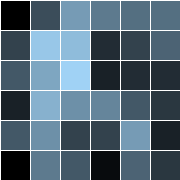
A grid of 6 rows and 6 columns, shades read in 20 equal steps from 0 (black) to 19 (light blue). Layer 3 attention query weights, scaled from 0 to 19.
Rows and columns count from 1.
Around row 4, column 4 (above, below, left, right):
3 6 13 8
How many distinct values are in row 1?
5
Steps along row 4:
up down down down down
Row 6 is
0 11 8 1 9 5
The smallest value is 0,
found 2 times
